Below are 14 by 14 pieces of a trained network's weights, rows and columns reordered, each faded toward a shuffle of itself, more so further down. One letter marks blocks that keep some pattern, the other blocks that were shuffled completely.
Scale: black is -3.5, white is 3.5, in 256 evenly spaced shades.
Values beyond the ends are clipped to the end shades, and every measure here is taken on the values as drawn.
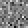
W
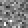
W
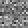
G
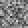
W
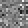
G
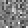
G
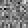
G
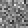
W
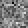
G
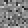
W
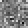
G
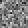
W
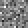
W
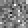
W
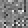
G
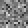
G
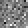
W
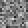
W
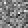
W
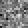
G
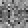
G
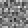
W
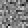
W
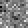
W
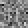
G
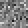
W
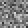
W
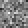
W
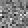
W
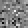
G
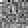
W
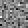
W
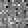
W
